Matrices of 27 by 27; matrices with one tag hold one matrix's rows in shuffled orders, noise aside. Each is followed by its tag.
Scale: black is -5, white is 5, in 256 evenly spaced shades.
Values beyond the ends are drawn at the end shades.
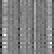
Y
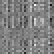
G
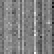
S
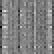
Y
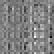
G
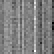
S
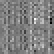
G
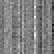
S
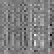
G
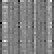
Y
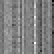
S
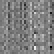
G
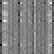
Y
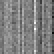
S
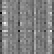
Y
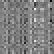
G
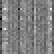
Y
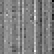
S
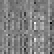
G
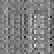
G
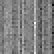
S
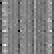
Y
